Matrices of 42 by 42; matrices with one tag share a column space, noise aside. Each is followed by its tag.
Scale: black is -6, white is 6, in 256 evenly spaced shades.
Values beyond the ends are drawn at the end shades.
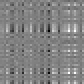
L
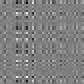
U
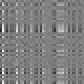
L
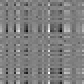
L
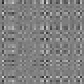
U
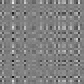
U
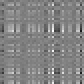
L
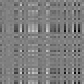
L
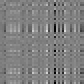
L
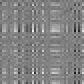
L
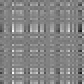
L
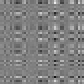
U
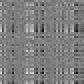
L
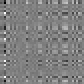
U
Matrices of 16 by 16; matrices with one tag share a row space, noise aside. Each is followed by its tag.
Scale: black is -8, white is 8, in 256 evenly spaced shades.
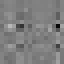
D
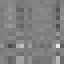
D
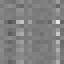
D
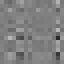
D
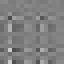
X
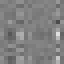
D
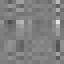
D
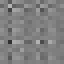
X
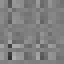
X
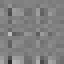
X
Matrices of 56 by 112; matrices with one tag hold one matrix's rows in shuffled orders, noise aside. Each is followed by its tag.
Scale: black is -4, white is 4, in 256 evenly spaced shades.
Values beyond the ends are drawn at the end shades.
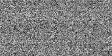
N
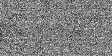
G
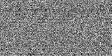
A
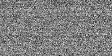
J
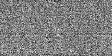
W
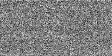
W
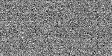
W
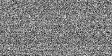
J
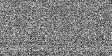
A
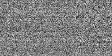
J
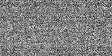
J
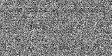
A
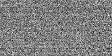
J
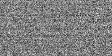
J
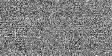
G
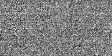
G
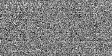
G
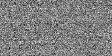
N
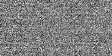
G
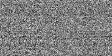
N
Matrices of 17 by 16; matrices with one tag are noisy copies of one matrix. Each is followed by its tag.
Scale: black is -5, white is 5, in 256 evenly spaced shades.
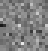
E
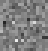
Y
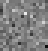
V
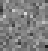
V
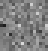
E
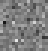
Y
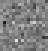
Y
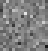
V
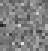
E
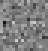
Y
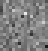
V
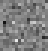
Y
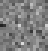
E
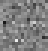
Y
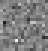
Y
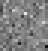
V
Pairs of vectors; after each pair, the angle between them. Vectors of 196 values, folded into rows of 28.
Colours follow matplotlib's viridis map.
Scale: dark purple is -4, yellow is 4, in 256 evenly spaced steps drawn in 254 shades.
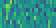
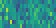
partly aligned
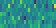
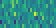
orthogonal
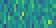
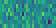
nearly opposite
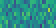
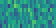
partly opposed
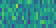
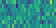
partly opposed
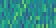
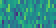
partly opposed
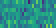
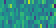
partly opposed
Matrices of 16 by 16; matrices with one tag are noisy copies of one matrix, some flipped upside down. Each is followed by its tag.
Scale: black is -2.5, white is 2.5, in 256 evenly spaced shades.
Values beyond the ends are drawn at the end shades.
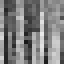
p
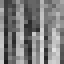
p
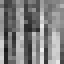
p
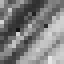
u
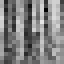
p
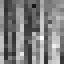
p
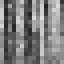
p
